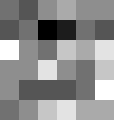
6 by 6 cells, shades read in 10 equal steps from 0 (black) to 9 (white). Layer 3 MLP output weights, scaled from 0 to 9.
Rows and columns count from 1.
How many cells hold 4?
7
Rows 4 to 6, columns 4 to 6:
5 4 7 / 3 4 9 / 8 6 6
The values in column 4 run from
1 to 8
